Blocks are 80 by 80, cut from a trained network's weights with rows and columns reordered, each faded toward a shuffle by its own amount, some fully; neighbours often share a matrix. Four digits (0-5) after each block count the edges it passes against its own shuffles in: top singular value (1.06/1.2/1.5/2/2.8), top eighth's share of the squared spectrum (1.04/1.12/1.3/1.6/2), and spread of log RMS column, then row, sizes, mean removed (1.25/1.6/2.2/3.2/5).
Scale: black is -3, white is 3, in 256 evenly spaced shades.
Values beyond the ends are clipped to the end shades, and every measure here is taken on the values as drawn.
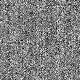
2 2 0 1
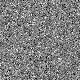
0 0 0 0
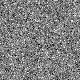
0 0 0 0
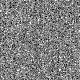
0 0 0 0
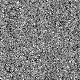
0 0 0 0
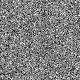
0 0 0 0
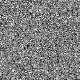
2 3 1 1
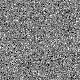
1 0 0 0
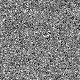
1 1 0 0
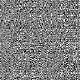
3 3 3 1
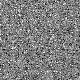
1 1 0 0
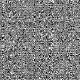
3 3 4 1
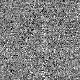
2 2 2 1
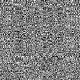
4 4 1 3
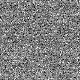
1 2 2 0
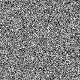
2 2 0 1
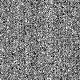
2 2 0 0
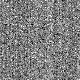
2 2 0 1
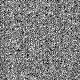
1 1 0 0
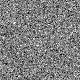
0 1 0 0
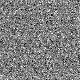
1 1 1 0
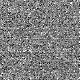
2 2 2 1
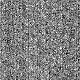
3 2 0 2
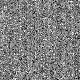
2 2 0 1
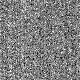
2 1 0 0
